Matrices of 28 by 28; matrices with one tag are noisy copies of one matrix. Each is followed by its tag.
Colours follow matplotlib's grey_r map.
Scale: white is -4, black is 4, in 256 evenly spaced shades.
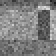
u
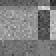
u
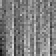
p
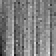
p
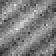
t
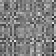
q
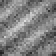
t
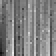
p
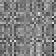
q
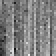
p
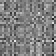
q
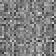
q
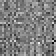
q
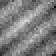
t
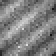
t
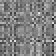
q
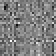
q
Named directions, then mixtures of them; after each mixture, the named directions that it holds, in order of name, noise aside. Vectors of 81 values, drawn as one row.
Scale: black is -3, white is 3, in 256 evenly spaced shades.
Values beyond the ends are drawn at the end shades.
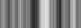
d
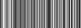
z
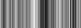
d, z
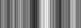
d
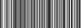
z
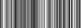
d, z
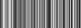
z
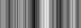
d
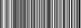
z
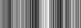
d, z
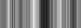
d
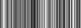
d, z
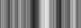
d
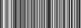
z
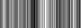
d, z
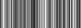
d, z
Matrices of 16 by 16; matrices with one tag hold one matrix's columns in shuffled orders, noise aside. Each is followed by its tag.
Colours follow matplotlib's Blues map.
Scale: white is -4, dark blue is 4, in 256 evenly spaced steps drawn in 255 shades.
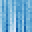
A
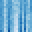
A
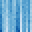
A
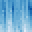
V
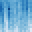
V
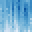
V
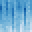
V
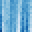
A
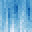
V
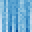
A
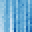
A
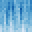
V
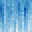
V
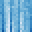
A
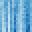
A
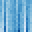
A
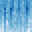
V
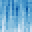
V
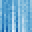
A
